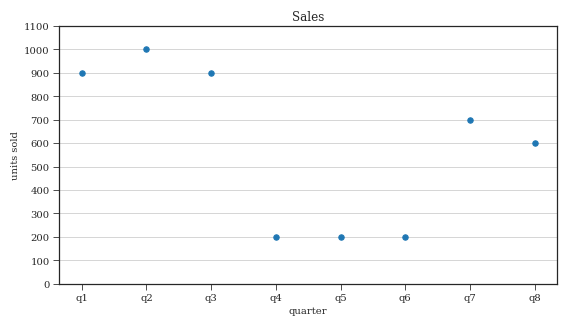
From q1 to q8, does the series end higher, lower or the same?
lower
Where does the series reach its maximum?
q2
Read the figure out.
Title: Sales
x-axis: quarter, ticks q1 q2 q3 q4 q5 q6 q7 q8
y-axis: units sold, ticks 0 100 200 300 400 500 600 700 800 900 1000 1100
Values:
900 1000 900 200 200 200 700 600
